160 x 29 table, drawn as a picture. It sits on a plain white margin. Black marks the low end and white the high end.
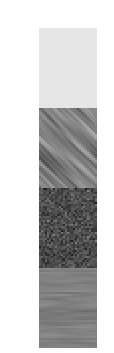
It is made of 4 by 1 panels. Panel 1,1: very high, flat. Panel 2,1: middling, slanting down to the right. Panel 3,1: low, fine-grained. Panel 4,1: middling, streaked across, faint in contrast.
